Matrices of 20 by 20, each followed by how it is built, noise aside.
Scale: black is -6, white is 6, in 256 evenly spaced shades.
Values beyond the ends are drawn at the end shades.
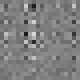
low rank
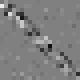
banded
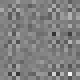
low rank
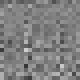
low rank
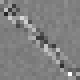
banded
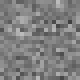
low rank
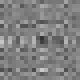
low rank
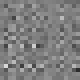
low rank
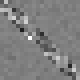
banded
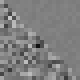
lower triangular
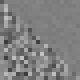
lower triangular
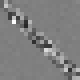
banded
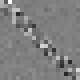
banded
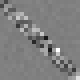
banded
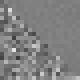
lower triangular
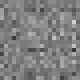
low rank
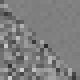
lower triangular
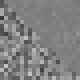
lower triangular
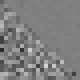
lower triangular
